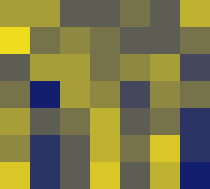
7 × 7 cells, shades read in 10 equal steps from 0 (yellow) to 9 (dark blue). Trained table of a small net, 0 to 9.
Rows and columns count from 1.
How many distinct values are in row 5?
5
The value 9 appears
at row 4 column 2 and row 7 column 7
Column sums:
22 42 33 25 39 27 44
